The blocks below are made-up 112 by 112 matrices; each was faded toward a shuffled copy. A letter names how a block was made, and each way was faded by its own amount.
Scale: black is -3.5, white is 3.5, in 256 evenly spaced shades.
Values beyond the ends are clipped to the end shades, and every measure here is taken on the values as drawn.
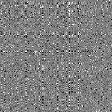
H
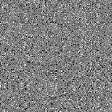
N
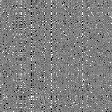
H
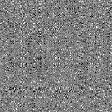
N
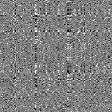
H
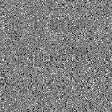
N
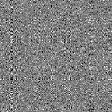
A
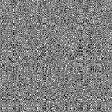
A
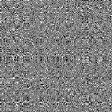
A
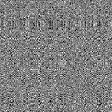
A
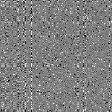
H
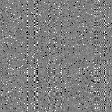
H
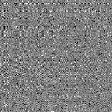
A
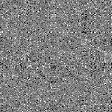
N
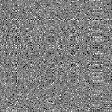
A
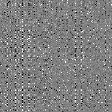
H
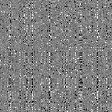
H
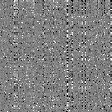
H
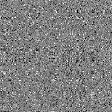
N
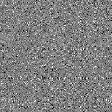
N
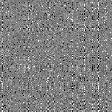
H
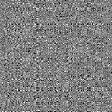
A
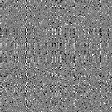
H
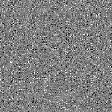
N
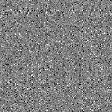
N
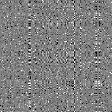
H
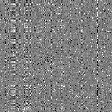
H
